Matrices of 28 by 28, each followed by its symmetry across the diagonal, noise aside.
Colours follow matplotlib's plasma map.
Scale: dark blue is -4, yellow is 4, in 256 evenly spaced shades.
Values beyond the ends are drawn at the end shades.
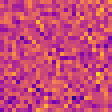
antisymmetric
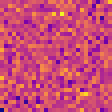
neither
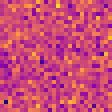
neither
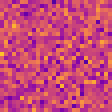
antisymmetric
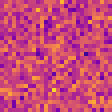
neither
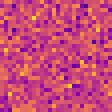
neither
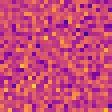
antisymmetric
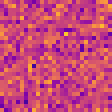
antisymmetric
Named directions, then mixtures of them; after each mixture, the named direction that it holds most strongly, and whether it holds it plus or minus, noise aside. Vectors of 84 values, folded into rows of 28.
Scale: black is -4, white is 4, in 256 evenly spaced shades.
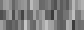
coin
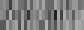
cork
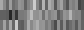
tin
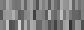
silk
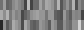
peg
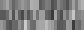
coin, plus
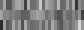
peg, plus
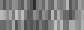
tin, minus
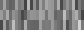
peg, plus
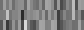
peg, plus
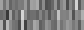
peg, minus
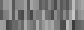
coin, plus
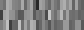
silk, plus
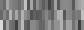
peg, minus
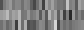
cork, minus
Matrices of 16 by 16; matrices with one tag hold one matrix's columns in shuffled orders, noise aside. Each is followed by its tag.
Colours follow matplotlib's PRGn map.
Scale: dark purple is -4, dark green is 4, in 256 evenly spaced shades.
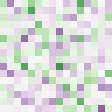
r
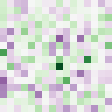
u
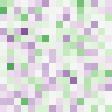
r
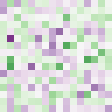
u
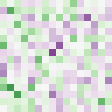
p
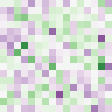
u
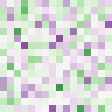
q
